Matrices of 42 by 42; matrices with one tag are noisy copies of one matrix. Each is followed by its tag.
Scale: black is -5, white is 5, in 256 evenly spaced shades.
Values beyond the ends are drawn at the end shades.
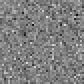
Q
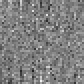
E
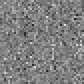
Q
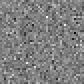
Q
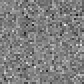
Q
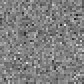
Q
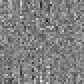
E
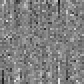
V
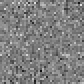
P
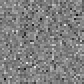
Q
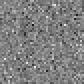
Q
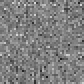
P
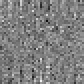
E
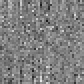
E
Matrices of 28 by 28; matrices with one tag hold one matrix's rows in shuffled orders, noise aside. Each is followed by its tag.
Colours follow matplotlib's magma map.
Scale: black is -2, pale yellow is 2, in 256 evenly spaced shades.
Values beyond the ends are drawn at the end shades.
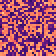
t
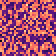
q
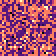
q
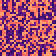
q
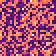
q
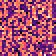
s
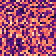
q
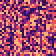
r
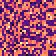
r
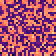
t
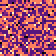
t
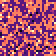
t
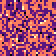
q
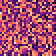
s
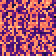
q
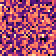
q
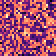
r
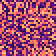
q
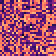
r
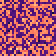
q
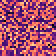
q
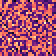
s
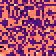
t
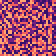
s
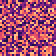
q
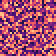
t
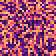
t
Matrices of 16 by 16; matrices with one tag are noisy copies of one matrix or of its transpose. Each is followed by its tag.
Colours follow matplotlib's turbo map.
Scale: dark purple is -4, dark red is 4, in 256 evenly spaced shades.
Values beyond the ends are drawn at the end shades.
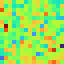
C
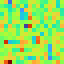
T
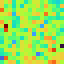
C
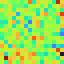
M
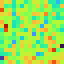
C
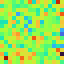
M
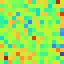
M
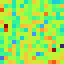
C
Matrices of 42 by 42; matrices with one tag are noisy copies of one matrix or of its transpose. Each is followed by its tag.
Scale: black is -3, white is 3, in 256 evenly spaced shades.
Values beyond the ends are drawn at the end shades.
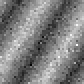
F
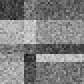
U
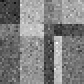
U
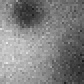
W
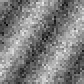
F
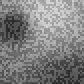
W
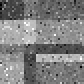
U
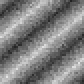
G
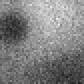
W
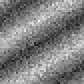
F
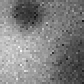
W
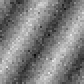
F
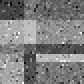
U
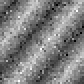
G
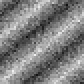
G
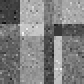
U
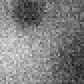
W
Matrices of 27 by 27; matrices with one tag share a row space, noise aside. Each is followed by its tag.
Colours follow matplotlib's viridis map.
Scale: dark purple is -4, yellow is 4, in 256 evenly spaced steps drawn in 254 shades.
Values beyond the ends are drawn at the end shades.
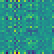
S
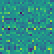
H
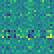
H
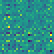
H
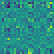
H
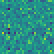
H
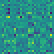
H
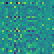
S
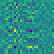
S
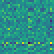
H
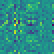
S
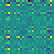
H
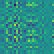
S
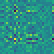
S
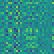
S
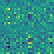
H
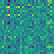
H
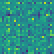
H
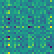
H
